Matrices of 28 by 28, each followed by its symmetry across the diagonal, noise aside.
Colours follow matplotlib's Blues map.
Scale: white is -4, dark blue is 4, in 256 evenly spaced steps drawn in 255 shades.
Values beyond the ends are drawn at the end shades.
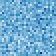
antisymmetric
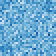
symmetric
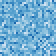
symmetric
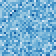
symmetric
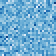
antisymmetric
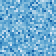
antisymmetric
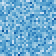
symmetric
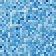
symmetric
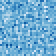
antisymmetric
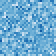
symmetric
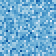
antisymmetric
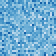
symmetric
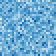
symmetric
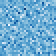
antisymmetric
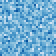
antisymmetric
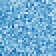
antisymmetric
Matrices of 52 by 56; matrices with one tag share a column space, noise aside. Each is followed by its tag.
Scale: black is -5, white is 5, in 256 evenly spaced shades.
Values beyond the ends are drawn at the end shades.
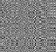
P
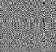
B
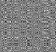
P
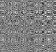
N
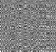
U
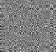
U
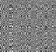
U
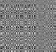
U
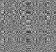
N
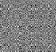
U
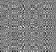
U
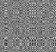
P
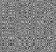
P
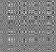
N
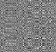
P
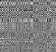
B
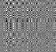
B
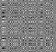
P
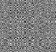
P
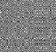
P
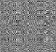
N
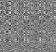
N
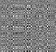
U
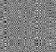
P
